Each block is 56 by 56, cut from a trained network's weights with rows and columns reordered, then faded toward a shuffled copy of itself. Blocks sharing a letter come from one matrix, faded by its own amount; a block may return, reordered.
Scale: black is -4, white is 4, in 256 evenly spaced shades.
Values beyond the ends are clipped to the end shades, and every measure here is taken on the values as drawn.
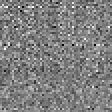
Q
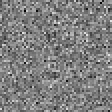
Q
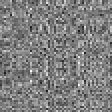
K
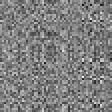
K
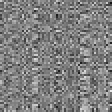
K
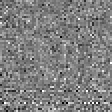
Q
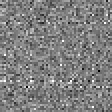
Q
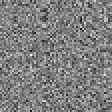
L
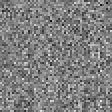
L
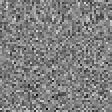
L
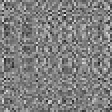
K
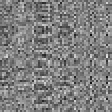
K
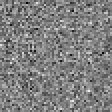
Q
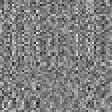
K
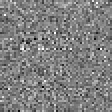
Q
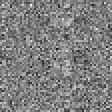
L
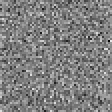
L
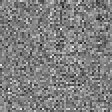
L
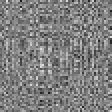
K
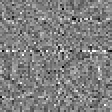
Q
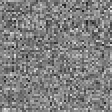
L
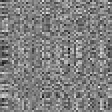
K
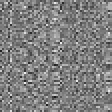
K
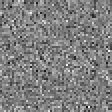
Q
